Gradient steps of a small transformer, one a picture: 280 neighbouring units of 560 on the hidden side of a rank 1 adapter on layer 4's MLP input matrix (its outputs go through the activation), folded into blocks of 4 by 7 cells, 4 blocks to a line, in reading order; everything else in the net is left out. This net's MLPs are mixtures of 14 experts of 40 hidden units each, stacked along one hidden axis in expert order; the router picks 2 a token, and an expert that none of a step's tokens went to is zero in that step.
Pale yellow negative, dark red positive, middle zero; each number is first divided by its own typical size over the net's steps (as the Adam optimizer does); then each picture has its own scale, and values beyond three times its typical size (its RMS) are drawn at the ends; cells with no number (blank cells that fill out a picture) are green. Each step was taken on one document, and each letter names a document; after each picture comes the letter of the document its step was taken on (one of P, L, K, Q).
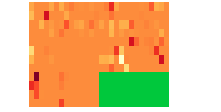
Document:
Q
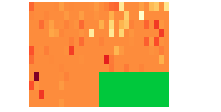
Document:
Q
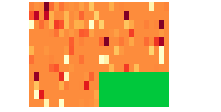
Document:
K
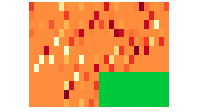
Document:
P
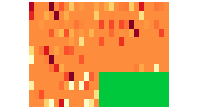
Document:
K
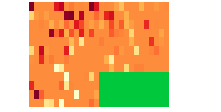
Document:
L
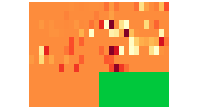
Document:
P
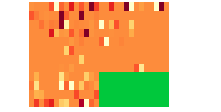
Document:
K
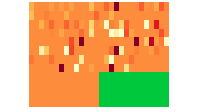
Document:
P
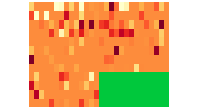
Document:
L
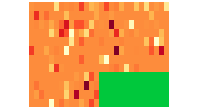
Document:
L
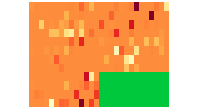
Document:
L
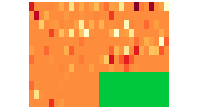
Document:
L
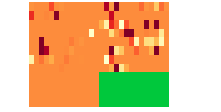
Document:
P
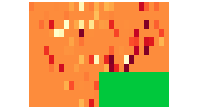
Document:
P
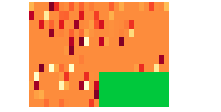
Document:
K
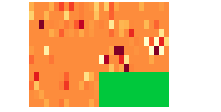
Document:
Q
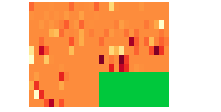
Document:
Q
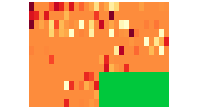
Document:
L
